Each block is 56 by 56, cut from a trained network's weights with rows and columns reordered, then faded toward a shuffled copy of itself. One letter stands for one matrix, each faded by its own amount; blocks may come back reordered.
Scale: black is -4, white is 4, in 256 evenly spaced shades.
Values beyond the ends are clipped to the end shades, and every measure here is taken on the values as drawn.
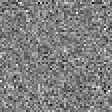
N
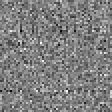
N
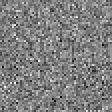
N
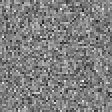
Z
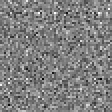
N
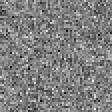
Z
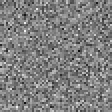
Z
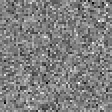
N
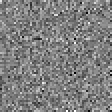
N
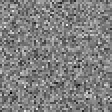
Z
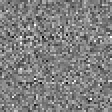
N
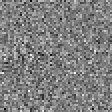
N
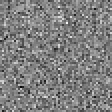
N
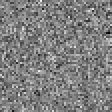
Z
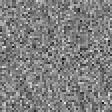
Z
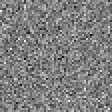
Z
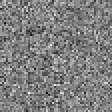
N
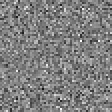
N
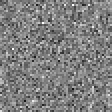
N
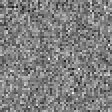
Z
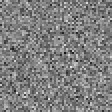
Z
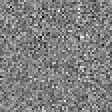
N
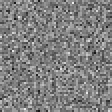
Z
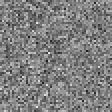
Z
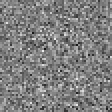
N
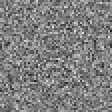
Z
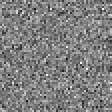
N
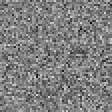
Z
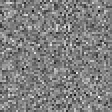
N
